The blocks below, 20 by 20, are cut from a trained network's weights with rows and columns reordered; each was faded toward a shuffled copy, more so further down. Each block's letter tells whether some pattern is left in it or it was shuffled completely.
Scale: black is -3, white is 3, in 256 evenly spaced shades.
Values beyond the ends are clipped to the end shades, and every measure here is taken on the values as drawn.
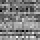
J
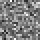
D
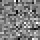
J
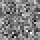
D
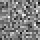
D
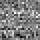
J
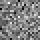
D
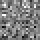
J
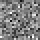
J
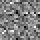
J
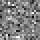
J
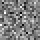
J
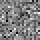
D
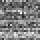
J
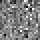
J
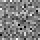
D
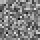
D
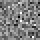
D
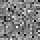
D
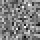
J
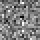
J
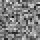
D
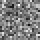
J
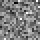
D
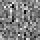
J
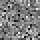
D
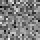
D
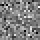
D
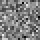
D
